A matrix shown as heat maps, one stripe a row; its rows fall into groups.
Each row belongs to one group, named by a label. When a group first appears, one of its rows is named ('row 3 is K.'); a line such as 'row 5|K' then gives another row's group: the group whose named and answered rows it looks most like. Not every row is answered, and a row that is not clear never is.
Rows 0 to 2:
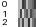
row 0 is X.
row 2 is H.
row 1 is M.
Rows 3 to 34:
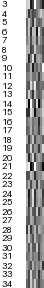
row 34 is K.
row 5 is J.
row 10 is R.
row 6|H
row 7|H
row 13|J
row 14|M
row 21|X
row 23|H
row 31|K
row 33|M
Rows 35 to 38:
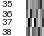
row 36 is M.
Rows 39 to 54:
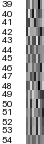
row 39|K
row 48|K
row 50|H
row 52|H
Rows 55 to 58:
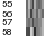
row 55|J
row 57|R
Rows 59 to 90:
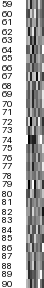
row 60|K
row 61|H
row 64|R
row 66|R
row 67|H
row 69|R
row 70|R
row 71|M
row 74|R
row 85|X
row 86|R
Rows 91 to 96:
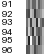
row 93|H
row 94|J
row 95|M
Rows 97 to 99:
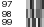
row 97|X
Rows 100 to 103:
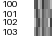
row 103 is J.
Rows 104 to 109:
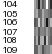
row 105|X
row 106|K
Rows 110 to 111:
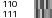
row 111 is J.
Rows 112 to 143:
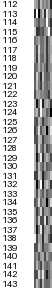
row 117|M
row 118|M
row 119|K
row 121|J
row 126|K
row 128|M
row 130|M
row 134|K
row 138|M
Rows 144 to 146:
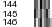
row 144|R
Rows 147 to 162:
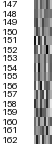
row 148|K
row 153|H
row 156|J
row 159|R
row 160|H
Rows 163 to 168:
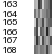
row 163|X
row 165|M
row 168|K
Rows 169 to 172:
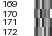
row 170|R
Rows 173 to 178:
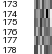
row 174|K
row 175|R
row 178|K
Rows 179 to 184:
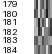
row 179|M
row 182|X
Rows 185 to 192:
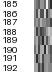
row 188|R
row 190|H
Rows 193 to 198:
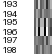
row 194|J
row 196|H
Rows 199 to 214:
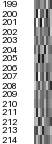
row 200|M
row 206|M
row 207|M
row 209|M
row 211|M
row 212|X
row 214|J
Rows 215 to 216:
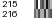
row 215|M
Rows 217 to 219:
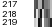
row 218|J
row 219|X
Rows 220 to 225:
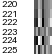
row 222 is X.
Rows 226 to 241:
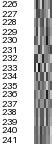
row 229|M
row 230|K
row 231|X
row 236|K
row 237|H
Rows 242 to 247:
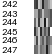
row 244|H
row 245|R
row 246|M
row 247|K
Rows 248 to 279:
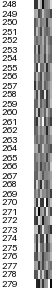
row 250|K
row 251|J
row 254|H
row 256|J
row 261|K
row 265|K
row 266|R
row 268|J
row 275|M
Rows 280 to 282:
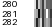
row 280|M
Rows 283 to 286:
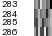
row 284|K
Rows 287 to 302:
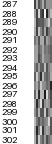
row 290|M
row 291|H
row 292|X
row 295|J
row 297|H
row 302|M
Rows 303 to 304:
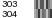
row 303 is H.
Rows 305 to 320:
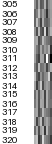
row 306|K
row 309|X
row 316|H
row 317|X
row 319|H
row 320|X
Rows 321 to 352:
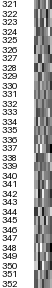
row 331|H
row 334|M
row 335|H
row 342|X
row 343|X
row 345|H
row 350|X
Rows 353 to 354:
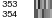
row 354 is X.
